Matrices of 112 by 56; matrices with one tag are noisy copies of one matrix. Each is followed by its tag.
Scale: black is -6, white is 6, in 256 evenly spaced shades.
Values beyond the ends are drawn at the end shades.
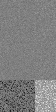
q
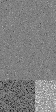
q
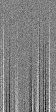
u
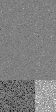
q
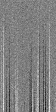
u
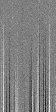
u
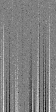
u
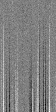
u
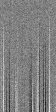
u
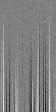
u
